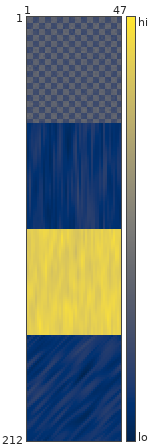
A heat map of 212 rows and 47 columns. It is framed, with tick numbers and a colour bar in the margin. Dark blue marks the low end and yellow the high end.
The table splits into 4 rows of 1 panel. Panel 1,1: low, checkered. Panel 2,1: very low, streaked downward, faint in contrast. Panel 3,1: very high, streaked downward, faint in contrast. Panel 4,1: very low, slanting up to the right, faint in contrast.
